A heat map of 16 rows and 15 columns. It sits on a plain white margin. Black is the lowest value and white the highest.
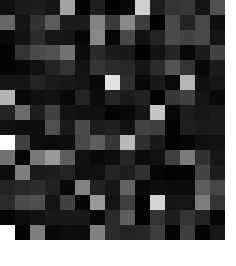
Average level on the scale: 20%. Stripes: none. Histogram: skewed, a long tail of high values. Mirror symmetry: none. Grain: fine.
